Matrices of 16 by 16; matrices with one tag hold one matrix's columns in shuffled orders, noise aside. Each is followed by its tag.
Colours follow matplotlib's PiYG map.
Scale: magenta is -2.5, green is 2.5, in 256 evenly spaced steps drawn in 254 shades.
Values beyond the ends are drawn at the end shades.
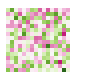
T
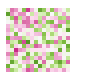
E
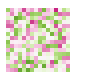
T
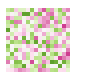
E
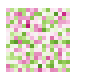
E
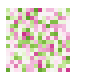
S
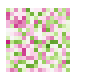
E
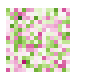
S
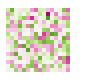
S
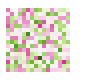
E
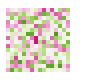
T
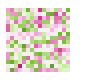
E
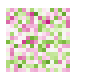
E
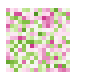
E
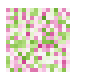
S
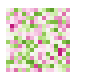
E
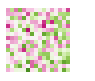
T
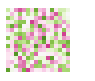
S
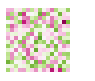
E
